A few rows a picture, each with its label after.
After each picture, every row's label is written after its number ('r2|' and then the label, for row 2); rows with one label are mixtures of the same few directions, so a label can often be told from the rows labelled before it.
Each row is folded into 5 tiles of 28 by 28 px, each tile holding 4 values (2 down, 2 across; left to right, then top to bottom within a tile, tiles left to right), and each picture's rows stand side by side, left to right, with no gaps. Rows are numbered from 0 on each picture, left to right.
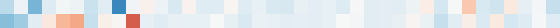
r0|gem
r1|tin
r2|gem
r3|tin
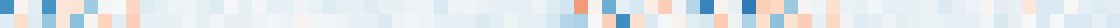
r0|tin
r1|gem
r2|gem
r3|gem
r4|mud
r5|tin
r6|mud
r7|tin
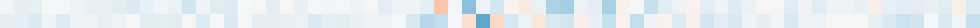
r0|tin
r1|mud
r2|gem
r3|mud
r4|tin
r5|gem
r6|gem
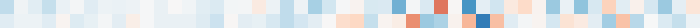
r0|tin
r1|gem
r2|gem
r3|mud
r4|mud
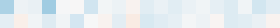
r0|tin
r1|gem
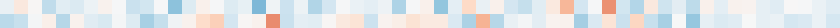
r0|mud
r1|gem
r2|gem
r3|mud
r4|tin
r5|tin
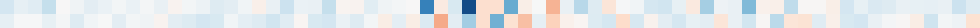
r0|tin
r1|gem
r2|tin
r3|tin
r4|mud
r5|tin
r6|gem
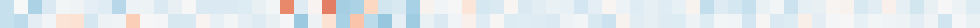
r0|gem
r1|mud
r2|tin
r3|tin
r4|mud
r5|tin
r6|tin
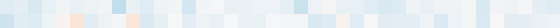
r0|gem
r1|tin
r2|mud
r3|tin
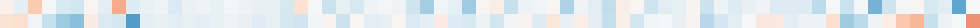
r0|gem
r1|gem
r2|mud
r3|tin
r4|tin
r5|gem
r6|gem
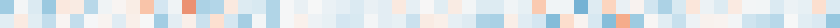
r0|tin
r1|tin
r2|gem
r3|gem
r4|mud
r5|gem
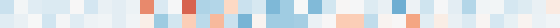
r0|tin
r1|tin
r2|gem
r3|tin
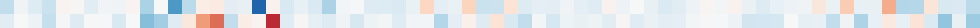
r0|tin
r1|gem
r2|tin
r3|tin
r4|mud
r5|gem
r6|tin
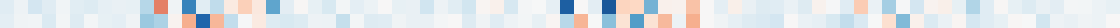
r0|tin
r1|mud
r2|mud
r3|tin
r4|tin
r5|gem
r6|mud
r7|mud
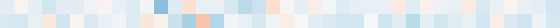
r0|mud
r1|mud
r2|gem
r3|tin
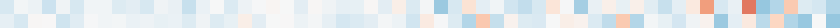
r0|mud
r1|tin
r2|gem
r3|mud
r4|mud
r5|tin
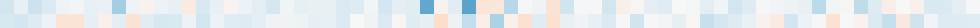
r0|gem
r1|tin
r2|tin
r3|tin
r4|tin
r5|gem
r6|mud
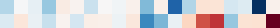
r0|tin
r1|gem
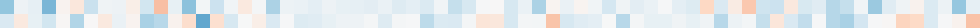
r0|tin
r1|mud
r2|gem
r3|gem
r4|mud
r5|tin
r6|gem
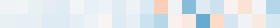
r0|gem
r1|mud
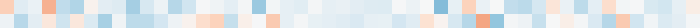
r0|tin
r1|gem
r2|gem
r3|mud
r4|mud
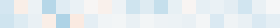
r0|mud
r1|mud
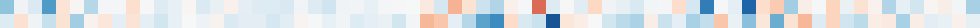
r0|tin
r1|tin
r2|tin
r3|gem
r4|gem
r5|tin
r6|mud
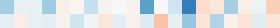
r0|tin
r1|tin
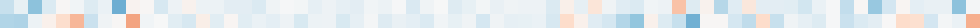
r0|gem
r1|mud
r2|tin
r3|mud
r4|gem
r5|mud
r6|gem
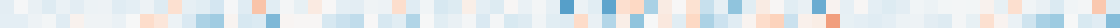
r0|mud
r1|gem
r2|gem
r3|tin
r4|tin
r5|gem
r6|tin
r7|gem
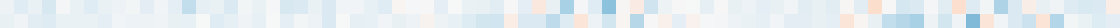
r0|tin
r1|tin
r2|tin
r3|gem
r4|tin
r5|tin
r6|gem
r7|mud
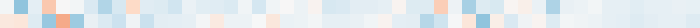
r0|mud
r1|gem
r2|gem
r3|mud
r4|gem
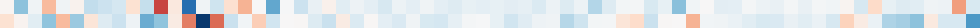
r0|mud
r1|mud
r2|mud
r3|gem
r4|gem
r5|gem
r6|gem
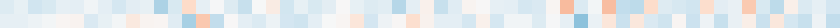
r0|gem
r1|mud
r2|gem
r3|mud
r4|tin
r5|tin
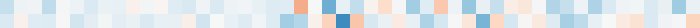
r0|tin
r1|mud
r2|mud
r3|mud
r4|gem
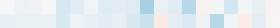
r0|tin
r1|tin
